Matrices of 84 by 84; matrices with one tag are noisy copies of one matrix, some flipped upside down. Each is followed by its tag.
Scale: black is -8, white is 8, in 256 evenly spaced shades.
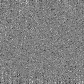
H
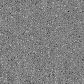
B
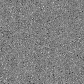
B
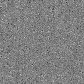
B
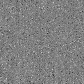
B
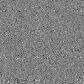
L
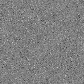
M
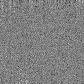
H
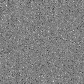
B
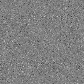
M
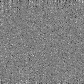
H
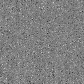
B
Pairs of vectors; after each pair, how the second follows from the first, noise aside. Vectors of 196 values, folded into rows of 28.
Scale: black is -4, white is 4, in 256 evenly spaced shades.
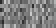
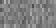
shrunk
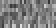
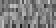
negated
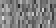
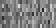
negated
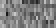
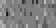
partly zeroed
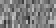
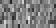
negated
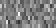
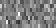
copied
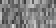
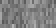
shrunk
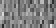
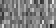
negated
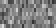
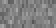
shrunk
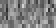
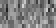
copied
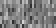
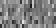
copied
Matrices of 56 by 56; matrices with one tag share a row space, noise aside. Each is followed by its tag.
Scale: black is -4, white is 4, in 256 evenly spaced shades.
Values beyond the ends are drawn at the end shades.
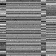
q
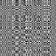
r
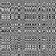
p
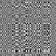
r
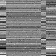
q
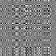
r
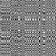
p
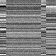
q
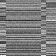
q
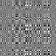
r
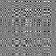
r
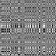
p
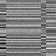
q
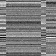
q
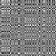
p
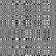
r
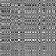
p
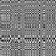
p
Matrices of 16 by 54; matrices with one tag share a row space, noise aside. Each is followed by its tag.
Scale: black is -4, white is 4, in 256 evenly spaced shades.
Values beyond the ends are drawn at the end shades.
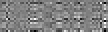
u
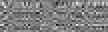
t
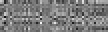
t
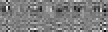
u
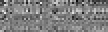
t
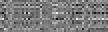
t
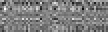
t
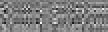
t
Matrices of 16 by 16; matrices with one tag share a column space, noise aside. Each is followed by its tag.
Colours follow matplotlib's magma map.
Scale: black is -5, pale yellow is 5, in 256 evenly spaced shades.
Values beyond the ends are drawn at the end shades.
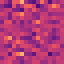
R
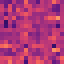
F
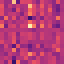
F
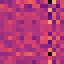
R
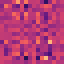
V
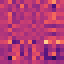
V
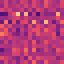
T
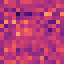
T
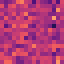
F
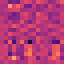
V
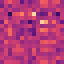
T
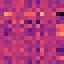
T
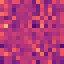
F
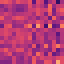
F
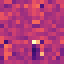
V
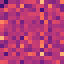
R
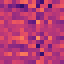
R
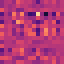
T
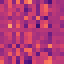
F
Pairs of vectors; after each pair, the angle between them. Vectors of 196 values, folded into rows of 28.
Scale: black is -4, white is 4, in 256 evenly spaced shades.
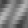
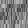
partly opposed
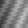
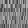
orthogonal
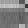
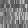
partly opposed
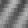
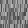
orthogonal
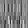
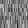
partly aligned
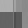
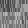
partly opposed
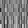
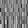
nearly parallel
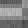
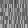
orthogonal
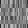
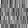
nearly opposite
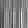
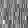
partly opposed
